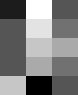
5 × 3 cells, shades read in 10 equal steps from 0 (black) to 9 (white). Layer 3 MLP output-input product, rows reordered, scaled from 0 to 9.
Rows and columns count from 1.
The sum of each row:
13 15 16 13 10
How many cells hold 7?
2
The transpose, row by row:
1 3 3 3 7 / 9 8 7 6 0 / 3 4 6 4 3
